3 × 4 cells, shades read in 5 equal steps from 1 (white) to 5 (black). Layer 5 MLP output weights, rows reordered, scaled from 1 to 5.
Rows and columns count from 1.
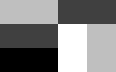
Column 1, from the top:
2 4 5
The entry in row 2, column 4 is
2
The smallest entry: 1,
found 2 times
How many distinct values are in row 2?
3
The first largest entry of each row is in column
3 1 1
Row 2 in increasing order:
1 2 4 4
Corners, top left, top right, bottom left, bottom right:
2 4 5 2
